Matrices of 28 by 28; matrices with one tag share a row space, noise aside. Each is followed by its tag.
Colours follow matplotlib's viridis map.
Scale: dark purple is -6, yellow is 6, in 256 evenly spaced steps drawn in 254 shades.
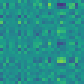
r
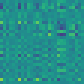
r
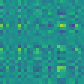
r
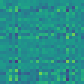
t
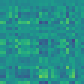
t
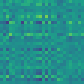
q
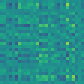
t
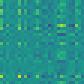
r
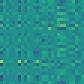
r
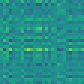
q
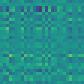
q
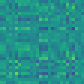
t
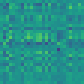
q
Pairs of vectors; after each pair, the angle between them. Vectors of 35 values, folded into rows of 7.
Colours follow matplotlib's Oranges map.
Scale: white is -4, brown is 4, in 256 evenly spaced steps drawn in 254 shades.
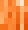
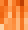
nearly opposite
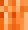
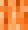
nearly opposite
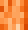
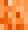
partly opposed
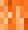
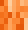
nearly opposite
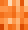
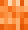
nearly parallel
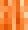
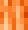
nearly opposite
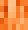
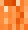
partly opposed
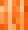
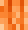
nearly opposite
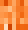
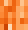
nearly opposite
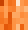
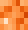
partly opposed
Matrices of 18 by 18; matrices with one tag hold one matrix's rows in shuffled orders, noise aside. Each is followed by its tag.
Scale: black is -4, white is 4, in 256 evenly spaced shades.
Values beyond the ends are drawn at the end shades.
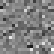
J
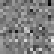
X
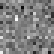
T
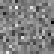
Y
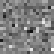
J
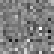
X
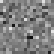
J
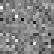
T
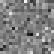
J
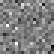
Y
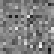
X
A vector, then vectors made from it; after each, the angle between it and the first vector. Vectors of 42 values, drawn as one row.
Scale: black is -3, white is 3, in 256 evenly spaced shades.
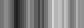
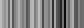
partly opposed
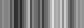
nearly parallel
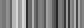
partly opposed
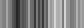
nearly parallel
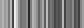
partly opposed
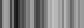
nearly parallel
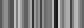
orthogonal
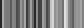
partly aligned
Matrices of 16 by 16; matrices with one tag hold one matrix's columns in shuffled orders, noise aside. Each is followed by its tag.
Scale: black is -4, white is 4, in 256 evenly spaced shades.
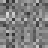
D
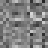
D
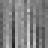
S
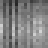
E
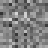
D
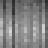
E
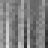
S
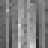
S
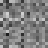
D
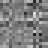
D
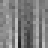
S
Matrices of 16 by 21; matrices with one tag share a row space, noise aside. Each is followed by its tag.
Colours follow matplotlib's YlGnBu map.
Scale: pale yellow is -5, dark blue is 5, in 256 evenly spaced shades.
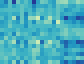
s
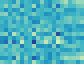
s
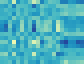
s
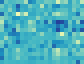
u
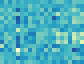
u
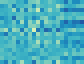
s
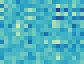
u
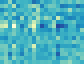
s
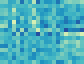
s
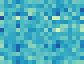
u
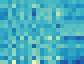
s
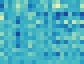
u
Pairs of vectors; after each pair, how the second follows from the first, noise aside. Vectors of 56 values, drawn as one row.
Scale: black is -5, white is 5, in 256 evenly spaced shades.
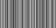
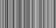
sign-scrambled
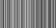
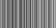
wrapped around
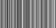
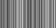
sign-scrambled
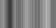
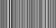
sign-scrambled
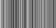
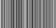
sign-scrambled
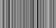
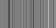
partly zeroed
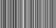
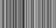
sign-scrambled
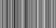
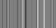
partly zeroed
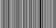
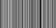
sign-scrambled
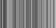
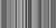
wrapped around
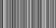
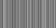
shrunk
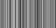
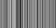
sign-scrambled
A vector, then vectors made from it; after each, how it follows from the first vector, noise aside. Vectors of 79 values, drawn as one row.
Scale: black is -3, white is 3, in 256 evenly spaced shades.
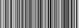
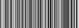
copied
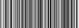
copied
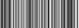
sign-scrambled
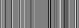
partly zeroed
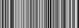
sign-scrambled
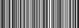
negated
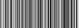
copied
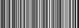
negated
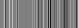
partly zeroed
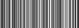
negated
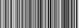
copied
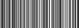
negated
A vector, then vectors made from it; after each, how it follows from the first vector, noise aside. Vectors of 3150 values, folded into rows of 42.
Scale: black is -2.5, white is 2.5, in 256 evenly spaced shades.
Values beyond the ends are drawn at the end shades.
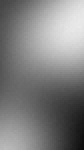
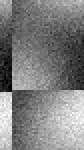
wrapped around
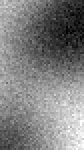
negated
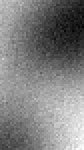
negated
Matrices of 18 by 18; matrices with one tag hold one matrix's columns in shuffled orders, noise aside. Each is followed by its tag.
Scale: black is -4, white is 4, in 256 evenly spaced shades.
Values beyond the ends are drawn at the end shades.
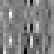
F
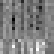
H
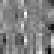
F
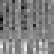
H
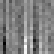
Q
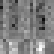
H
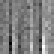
Q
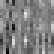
F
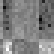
H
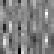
F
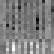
H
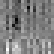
H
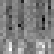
H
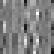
F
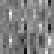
F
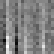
Q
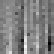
Q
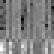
H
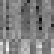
H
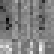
H
